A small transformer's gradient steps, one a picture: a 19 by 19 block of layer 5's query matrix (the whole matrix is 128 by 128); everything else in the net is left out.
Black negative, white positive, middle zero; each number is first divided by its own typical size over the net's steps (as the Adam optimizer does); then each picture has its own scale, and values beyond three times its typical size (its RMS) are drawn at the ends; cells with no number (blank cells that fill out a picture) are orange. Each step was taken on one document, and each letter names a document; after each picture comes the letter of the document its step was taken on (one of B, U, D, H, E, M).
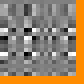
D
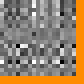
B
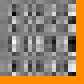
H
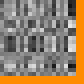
H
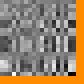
H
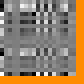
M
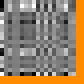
M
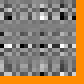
B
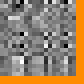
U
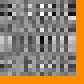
H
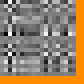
U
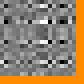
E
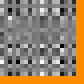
B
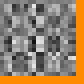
H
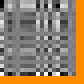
M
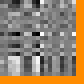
U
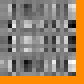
H
